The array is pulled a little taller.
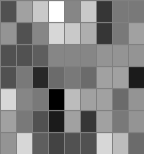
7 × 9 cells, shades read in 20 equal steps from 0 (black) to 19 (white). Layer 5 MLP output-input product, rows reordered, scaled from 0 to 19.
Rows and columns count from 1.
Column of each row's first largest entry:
4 4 7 7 1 1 2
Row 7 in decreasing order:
16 16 14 11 8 7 6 6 5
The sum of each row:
99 96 82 69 92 77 89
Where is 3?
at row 4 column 3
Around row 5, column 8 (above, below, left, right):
12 9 12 11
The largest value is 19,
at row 1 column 4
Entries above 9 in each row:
5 6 6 2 6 4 4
